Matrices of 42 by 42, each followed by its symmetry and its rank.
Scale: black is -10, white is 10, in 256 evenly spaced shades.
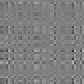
neither, rank two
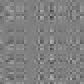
neither, rank two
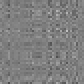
neither, rank three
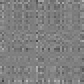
neither, rank three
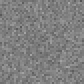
neither, full rank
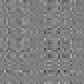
neither, rank three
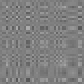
symmetric, rank two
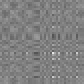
symmetric, rank three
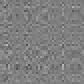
neither, rank five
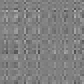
neither, rank two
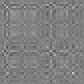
symmetric, rank three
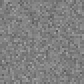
neither, full rank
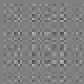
symmetric, rank two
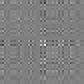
symmetric, rank two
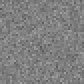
neither, full rank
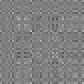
symmetric, rank three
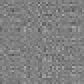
neither, rank five
